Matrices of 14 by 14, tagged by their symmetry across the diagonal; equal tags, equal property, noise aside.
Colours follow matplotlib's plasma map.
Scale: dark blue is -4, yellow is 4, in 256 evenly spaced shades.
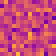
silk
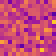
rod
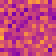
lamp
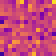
silk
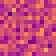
silk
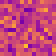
rod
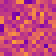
lamp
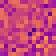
lamp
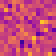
silk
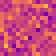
lamp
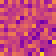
lamp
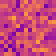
rod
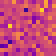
silk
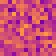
rod
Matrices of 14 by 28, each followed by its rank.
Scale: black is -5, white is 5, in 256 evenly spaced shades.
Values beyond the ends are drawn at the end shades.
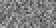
full rank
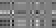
one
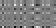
one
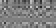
two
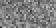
full rank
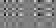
one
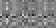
two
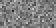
full rank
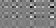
one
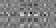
two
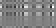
one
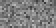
full rank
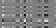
one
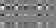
one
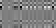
one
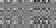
two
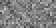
full rank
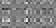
two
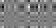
one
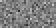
full rank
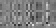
two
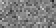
full rank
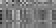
two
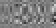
two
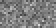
full rank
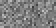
full rank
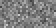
full rank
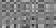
two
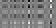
one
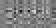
two
